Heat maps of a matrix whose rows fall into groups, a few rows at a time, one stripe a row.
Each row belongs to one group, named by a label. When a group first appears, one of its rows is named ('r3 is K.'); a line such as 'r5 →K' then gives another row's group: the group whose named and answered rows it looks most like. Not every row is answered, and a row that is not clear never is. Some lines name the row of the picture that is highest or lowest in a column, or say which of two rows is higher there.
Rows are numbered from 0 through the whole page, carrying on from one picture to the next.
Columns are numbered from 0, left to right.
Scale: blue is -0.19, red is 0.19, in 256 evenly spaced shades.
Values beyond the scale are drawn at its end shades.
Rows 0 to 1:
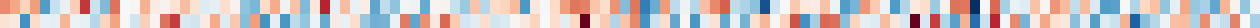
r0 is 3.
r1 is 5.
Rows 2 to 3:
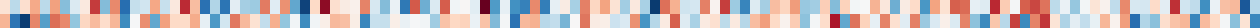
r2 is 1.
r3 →5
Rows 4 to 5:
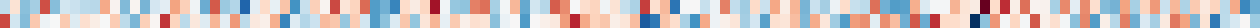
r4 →1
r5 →5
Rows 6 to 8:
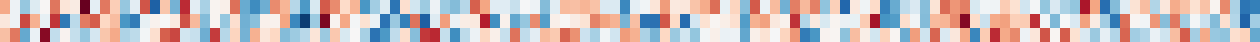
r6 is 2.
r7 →1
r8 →5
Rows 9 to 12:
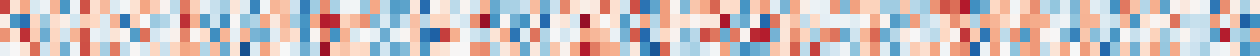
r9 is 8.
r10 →1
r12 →1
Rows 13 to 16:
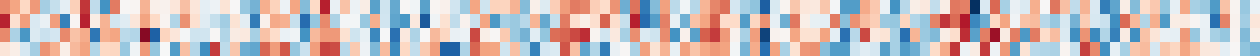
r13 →3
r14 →8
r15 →3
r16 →2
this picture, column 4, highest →16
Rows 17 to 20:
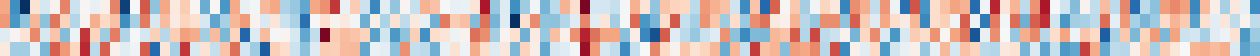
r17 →5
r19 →1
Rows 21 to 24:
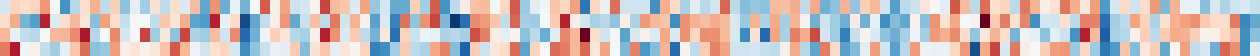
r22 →2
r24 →3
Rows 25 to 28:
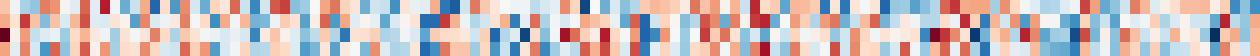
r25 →2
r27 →8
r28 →8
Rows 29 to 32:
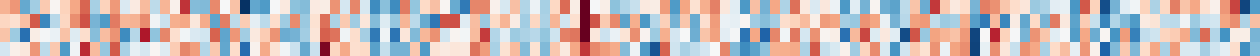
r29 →2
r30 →3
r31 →5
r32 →1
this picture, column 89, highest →31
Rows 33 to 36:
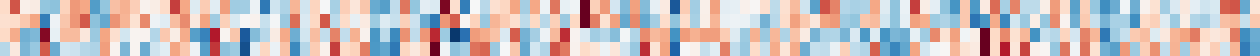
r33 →3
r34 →3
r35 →2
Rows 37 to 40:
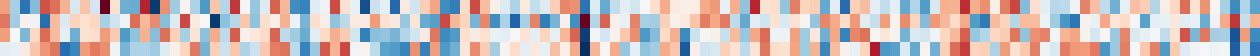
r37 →2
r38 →8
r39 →5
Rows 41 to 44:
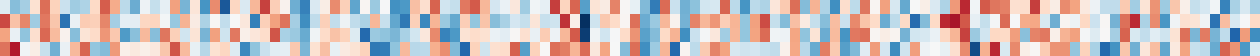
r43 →5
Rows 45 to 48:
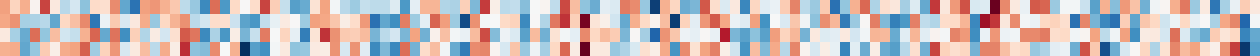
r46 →3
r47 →1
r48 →2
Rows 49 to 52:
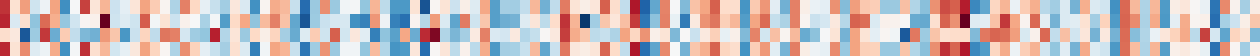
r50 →8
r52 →8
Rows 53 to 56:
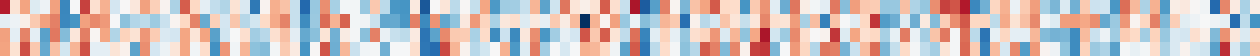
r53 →8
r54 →1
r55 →8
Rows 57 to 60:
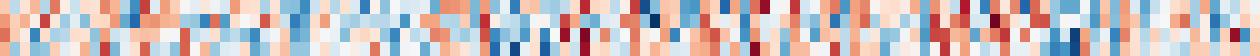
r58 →5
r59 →8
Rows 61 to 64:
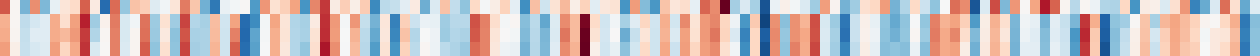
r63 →2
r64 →2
